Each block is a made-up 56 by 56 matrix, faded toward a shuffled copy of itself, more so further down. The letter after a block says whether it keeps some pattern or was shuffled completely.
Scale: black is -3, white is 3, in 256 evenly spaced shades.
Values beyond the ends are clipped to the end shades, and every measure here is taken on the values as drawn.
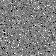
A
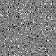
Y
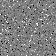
A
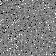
A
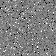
A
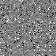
Y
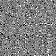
Y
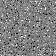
A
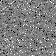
A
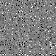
Y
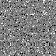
Y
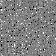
Y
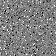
A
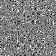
Y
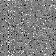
Y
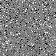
Y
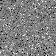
A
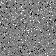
A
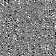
Y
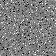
A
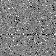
Y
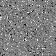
A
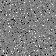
A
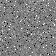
A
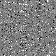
Y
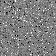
A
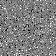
Y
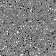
A
